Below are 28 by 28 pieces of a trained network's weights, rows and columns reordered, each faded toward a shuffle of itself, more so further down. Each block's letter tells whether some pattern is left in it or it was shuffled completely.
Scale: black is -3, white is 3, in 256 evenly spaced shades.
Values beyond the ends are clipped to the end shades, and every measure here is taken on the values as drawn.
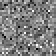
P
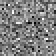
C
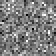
P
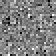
C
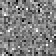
P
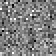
P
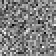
P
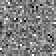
P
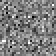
C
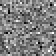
C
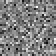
P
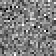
P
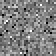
P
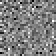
C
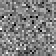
P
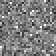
P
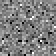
P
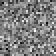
P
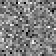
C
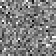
C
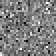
P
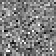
C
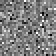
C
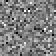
P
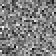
P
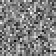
P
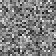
P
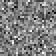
P
